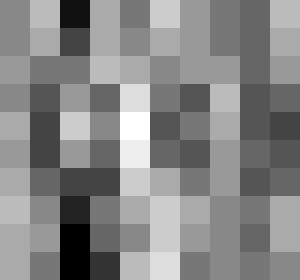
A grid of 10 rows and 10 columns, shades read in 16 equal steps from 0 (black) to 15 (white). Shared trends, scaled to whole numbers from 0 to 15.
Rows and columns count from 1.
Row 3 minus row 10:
-1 0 7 8 -1 -5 2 1 -1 1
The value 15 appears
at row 5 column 5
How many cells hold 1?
1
